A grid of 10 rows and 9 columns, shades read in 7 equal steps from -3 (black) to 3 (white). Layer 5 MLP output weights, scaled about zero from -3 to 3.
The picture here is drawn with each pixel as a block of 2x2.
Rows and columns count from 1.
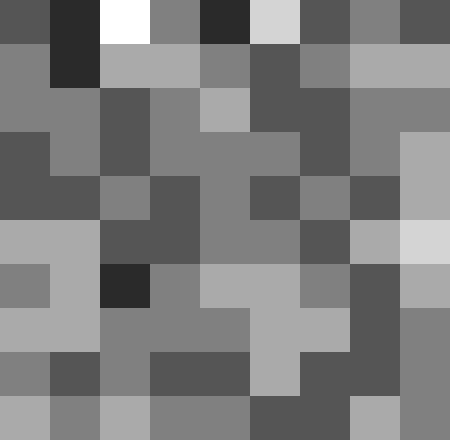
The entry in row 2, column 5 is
0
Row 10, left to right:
1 0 1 0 0 -1 -1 1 0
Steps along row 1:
down up down down up down up down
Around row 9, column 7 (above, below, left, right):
1 -1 1 -1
